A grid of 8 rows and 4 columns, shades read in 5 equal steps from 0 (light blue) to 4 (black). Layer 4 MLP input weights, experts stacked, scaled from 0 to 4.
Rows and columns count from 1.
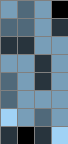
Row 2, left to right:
2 2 1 3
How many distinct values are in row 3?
2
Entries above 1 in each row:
2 3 2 1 2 1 1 3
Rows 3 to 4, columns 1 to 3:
3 3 1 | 1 1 3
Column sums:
14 15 15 12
